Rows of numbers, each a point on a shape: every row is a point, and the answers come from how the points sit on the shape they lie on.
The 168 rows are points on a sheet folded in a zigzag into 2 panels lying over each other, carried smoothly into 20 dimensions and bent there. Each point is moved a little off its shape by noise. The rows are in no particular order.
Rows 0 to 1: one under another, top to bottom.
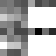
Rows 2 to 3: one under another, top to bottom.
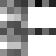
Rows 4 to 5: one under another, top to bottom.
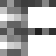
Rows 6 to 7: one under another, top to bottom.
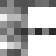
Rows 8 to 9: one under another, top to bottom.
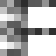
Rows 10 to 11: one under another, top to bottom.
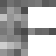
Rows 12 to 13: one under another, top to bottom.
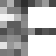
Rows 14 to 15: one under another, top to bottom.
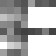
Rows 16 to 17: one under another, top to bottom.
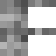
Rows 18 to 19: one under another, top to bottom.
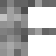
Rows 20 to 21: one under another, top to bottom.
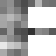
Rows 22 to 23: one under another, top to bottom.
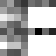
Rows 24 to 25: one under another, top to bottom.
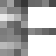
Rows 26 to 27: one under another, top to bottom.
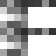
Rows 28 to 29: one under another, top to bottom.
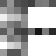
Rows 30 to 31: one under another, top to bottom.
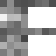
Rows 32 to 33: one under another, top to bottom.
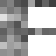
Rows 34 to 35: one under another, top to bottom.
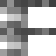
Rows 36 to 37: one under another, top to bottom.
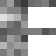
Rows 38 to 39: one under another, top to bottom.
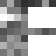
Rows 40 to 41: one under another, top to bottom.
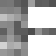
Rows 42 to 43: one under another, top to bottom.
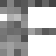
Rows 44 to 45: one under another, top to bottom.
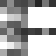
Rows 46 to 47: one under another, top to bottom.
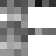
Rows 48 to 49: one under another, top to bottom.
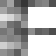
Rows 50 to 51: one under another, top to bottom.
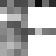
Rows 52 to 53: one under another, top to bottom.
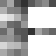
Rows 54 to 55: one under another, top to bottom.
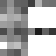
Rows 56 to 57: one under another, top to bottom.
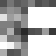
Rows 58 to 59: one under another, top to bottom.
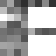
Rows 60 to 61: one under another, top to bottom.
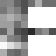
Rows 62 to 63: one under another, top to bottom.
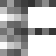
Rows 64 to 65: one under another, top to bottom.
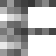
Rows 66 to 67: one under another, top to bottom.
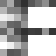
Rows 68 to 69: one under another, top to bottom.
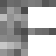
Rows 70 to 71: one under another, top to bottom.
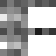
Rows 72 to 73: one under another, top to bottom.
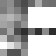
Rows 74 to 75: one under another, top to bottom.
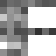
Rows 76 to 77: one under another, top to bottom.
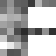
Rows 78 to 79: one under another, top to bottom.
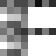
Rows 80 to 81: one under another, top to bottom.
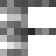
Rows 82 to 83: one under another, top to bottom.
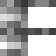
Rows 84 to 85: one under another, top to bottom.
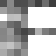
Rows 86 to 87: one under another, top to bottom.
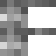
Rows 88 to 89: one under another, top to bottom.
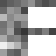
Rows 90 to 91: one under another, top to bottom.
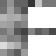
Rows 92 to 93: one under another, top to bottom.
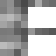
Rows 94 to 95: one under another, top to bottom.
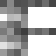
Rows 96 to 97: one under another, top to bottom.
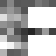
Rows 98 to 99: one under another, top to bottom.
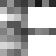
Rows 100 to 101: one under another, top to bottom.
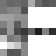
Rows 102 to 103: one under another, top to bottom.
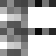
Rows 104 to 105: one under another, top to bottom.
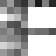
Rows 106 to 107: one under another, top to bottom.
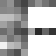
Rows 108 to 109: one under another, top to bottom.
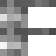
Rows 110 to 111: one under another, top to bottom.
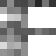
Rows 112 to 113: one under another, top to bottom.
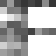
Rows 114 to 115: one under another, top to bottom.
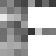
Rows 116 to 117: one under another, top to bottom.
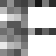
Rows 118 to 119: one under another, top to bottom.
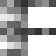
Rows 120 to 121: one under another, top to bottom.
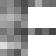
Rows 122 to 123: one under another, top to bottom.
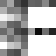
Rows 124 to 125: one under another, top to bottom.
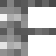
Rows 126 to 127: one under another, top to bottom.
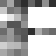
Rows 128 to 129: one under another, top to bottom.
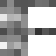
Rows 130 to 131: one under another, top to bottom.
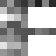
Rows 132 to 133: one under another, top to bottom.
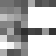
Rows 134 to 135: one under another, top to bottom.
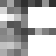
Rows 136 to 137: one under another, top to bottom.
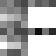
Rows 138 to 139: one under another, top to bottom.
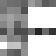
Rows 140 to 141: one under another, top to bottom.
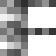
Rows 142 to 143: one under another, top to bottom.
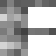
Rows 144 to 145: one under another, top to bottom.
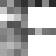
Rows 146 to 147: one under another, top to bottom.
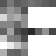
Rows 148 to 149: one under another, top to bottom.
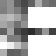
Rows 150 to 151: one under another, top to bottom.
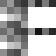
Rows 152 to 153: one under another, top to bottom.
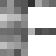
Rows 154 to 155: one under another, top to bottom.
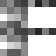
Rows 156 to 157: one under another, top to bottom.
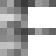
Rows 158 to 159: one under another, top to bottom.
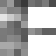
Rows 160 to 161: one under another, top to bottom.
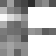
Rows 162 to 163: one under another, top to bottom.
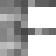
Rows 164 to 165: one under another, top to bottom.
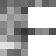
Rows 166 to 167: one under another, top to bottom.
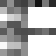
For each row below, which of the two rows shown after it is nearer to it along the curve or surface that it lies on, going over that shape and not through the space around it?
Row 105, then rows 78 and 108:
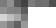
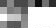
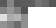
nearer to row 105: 78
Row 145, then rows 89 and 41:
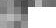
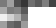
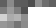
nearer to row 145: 89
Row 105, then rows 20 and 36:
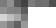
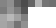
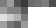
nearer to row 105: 36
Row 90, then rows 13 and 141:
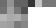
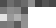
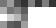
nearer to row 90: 13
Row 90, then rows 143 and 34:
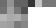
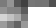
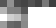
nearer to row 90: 34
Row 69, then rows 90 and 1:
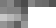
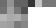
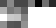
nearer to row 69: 1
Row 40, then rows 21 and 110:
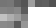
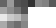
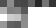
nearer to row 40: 110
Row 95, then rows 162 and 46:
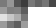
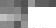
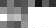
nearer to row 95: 162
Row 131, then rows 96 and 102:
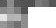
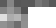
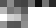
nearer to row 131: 96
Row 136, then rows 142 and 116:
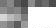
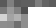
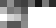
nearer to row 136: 116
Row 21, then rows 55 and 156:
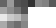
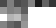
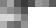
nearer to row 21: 55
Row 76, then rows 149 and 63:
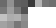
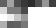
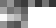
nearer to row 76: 149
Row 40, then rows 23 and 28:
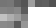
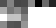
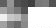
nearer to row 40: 23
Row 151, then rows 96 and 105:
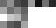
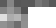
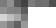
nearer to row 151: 105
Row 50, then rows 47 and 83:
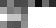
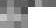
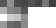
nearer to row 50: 83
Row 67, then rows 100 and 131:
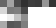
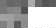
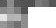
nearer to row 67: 131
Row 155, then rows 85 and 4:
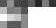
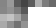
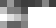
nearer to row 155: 4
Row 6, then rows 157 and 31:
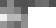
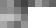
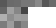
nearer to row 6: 31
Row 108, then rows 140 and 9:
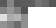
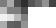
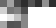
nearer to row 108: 9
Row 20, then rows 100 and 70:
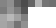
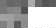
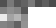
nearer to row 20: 100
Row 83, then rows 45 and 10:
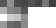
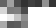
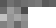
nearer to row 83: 45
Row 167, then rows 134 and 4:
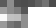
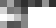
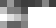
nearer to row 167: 4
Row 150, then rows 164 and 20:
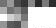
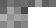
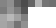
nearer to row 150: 20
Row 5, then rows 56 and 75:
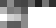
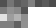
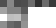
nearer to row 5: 75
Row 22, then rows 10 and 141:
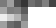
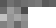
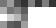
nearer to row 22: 141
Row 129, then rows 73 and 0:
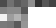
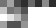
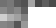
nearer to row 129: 73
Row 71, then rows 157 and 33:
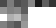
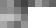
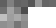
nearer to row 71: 33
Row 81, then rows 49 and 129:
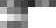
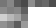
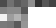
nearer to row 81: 129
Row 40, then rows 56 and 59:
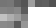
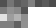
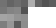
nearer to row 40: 59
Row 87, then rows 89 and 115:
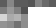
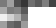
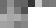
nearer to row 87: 115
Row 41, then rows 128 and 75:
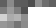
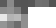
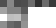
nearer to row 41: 128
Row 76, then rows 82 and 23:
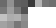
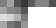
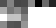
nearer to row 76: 23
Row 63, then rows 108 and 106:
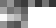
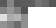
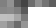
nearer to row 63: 106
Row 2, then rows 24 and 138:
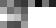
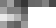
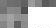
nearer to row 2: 24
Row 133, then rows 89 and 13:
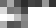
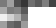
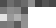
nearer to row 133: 89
